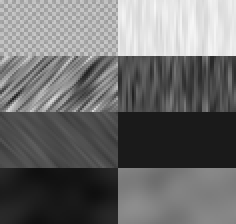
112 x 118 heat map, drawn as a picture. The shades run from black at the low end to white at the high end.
It is made of 4 by 2 panels. Panel 1,1: high, checkered. Panel 1,2: very high, streaked downward, faint in contrast. Panel 2,1: middling, slanting up to the right, strong in contrast. Panel 2,2: low, streaked downward. Panel 3,1: low, slanting down to the right, faint in contrast. Panel 3,2: very low, flat. Panel 4,1: very low, smooth, faint in contrast. Panel 4,2: middling, smooth, faint in contrast.
